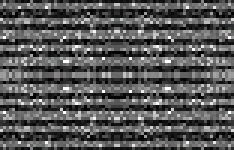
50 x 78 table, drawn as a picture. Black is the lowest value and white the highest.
Horizontal stripes repeat 11 times down the table. No overall slope runs across the table. It mirrors both left to right and top to bottom.
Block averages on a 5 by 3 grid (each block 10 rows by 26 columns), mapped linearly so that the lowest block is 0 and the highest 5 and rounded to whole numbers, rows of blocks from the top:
0 0 0 | 5 5 5 | 5 4 5 | 5 5 5 | 0 0 0
